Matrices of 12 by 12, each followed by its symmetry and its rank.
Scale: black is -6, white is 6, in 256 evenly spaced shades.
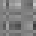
neither, rank one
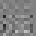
neither, rank two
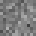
neither, full rank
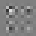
symmetric, rank one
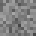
neither, full rank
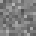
neither, full rank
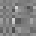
neither, rank two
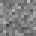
neither, full rank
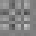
symmetric, rank one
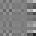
neither, rank one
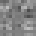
neither, rank two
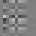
neither, rank one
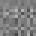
neither, rank two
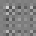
symmetric, rank one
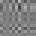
neither, rank one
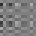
neither, rank one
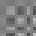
symmetric, rank one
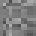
neither, rank two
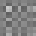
symmetric, rank one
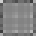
symmetric, rank one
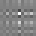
neither, rank one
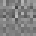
neither, rank two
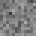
neither, full rank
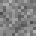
neither, full rank
